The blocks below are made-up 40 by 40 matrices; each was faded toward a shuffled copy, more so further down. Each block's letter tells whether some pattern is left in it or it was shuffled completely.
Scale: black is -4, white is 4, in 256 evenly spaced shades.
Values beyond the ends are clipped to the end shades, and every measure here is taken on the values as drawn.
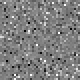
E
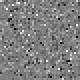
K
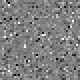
E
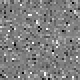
E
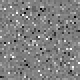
K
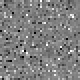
E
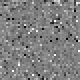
E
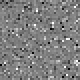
E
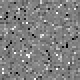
K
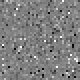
K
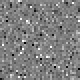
K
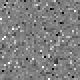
K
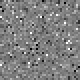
K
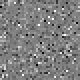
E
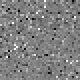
E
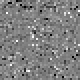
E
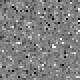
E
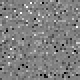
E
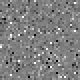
K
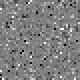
E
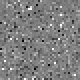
K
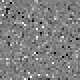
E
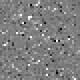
K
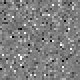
K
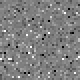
K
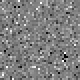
K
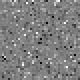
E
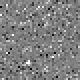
E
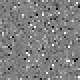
K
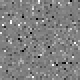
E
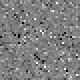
K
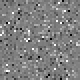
K
